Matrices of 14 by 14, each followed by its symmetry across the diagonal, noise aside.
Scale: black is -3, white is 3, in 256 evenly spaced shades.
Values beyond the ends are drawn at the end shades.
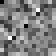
symmetric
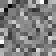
symmetric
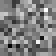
antisymmetric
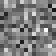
neither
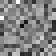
symmetric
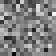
antisymmetric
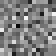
antisymmetric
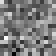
neither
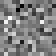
antisymmetric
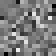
symmetric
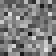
neither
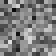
neither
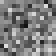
symmetric
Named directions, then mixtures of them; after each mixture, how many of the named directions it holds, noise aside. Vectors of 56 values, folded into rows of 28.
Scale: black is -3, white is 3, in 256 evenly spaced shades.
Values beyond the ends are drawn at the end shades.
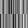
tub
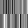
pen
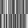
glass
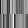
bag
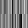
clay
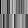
one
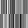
three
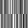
one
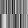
two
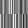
one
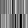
three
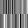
one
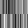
two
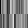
one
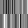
one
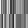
one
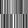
three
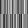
three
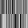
two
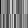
two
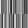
two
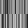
one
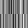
one
